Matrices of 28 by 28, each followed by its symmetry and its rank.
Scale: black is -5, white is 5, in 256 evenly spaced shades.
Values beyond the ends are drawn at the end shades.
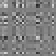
symmetric, rank two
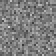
neither, full rank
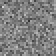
neither, full rank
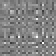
symmetric, rank three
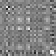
symmetric, rank three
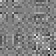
symmetric, rank three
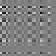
neither, rank one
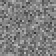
neither, full rank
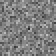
neither, full rank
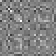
symmetric, rank three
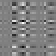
neither, rank one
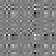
symmetric, rank two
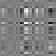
neither, rank one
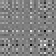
symmetric, rank two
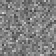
neither, full rank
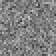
neither, full rank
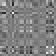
symmetric, rank two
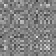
symmetric, rank three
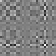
symmetric, rank two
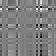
neither, rank one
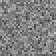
neither, full rank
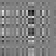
neither, rank one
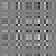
neither, rank one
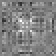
symmetric, rank three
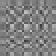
symmetric, rank two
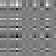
neither, rank one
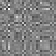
symmetric, rank three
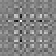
symmetric, rank two
